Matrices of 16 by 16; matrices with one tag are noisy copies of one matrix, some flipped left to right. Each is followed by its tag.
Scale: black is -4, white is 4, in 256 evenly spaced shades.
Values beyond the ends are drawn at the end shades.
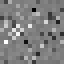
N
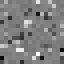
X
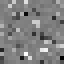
X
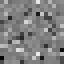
X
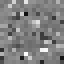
X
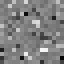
X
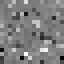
X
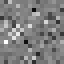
N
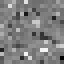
X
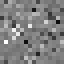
N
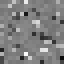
X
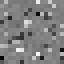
X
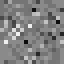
N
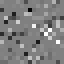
N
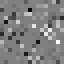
N
